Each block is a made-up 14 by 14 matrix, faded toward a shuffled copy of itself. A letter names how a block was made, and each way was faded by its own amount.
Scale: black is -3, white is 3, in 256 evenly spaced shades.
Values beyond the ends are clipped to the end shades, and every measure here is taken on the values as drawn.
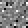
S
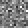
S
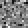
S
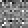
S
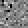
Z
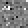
Z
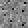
Z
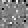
Z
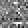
S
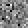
S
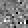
Z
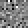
Z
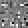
Z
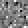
S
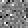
Z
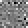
S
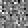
Z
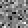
Z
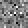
S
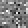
S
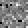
Z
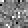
S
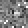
Z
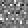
S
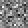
S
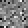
S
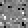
Z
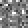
S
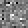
S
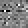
S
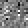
S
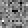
S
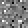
Z
